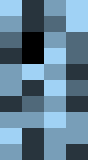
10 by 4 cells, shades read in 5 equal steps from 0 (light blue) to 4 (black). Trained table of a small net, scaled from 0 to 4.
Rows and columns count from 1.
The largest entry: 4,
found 2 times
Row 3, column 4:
2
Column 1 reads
0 1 2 3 1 1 3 1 0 1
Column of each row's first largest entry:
2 2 2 2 4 2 1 1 2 2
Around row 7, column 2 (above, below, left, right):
3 1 3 1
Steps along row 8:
same down up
